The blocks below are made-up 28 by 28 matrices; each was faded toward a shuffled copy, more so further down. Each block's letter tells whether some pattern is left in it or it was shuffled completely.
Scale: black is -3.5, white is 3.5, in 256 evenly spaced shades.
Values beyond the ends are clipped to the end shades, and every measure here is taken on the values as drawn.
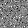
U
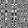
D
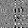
D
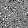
U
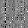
D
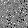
U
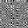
D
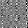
D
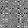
D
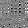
D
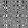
D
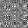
D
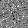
U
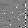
D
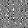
D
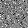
U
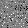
U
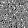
U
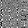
D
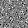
U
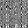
D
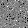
U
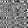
D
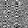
D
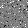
U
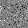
U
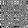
D
